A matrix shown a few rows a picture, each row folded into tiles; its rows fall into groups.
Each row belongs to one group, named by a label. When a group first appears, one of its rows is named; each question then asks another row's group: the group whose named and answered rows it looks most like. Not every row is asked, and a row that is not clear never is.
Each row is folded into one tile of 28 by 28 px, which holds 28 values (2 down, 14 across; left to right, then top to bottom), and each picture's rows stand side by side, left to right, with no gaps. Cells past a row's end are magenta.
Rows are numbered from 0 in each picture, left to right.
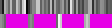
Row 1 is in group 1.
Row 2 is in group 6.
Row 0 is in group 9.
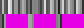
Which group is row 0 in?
1
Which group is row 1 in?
9
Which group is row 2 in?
9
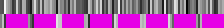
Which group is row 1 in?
9
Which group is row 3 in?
9
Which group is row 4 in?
6
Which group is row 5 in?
6
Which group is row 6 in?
9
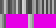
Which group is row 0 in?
9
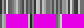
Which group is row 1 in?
1
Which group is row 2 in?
1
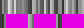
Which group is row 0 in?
1
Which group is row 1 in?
9
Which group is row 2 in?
1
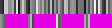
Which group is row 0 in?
9
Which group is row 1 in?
1
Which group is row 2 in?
1
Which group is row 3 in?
1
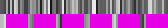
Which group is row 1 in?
6
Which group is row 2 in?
6
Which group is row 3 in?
1
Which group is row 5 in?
1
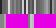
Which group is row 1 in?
6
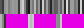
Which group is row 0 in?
9
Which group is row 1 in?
6
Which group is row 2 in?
6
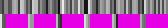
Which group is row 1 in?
9
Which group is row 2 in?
9
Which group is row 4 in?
9
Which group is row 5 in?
9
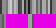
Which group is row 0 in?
1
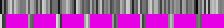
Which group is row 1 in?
6
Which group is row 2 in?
9
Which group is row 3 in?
6
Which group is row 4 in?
1
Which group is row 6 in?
6
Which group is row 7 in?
6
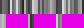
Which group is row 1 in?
9
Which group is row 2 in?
9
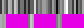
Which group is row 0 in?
1
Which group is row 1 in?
6
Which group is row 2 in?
1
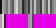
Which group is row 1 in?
6
